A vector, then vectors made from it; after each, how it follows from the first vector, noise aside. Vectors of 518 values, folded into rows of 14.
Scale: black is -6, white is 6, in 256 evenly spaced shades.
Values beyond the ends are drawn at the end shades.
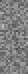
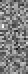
scaled up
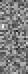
scaled up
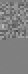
partly zeroed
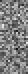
scaled up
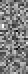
scaled up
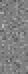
partly zeroed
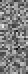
scaled up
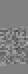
partly zeroed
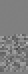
partly zeroed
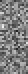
scaled up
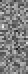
scaled up
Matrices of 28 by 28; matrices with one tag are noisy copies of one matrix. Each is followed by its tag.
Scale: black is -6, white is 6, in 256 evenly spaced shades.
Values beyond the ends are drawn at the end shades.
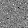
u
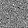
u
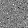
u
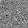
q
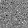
q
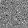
q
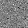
u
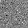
q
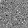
q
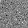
q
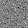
u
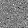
u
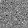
q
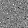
u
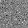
q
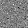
u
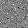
u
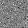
u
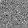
q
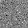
q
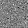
u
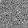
q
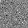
q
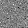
u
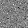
u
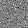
u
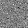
u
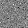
u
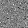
u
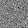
u
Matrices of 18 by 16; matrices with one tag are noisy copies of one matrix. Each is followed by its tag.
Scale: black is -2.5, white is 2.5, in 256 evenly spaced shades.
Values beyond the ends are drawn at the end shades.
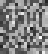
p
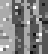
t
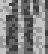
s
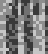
s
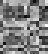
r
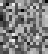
p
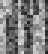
s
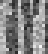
s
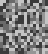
p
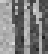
t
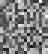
p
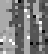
t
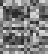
r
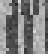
s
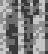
s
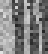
t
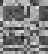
r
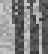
t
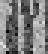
s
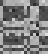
r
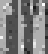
s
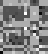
r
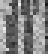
s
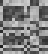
r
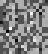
p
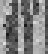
s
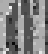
s
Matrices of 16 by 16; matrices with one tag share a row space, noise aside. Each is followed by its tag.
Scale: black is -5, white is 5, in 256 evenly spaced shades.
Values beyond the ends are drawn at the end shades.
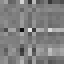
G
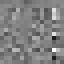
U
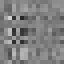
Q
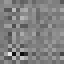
Q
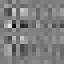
Q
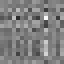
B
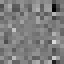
U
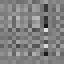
B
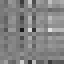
G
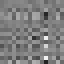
B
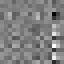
U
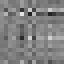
G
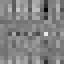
B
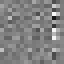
U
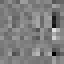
U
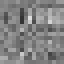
G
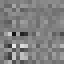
Q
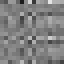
G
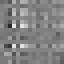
Q
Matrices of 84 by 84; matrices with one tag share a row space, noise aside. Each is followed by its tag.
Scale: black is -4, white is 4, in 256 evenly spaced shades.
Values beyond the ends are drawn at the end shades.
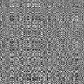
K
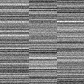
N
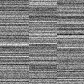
N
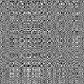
K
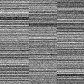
N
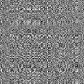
K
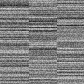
N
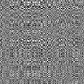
K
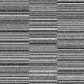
N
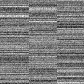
N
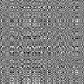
K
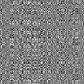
K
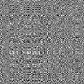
K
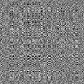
K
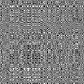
K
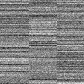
N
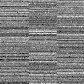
N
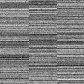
N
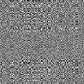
K
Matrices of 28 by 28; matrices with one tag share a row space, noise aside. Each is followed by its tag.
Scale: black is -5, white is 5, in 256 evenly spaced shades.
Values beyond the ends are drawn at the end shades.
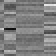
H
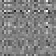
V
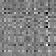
V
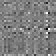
V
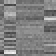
H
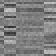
H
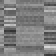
H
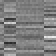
H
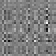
V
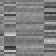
H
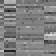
H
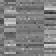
H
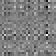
V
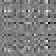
V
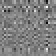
V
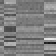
H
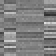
H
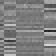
H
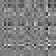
V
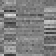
H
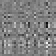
V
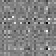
V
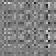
V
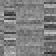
H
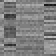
H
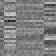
H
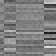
H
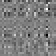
V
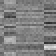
H
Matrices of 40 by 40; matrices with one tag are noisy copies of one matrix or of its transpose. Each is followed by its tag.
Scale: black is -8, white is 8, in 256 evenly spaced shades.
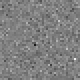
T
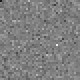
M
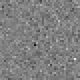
T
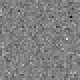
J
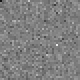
M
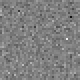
J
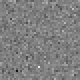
J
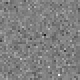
T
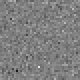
J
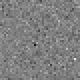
T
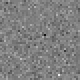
T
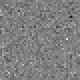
J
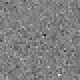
T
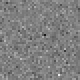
T
